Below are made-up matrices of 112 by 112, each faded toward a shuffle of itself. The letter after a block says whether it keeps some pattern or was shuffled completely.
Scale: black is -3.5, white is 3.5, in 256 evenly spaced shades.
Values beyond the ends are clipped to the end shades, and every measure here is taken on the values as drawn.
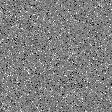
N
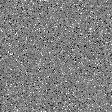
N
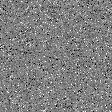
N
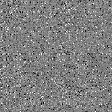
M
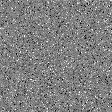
N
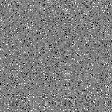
M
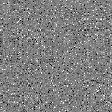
M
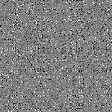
M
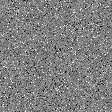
N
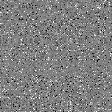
M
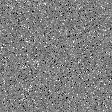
N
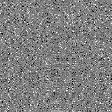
M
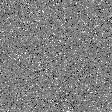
N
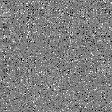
M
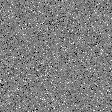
N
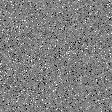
N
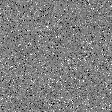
N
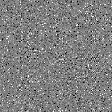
M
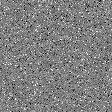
N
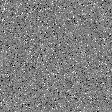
N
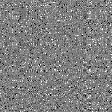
M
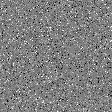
N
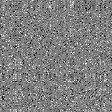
M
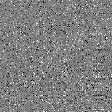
M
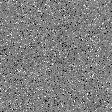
N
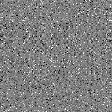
M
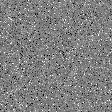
N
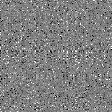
M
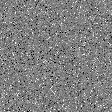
N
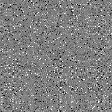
M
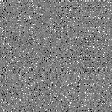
M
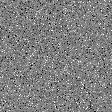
N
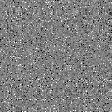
M
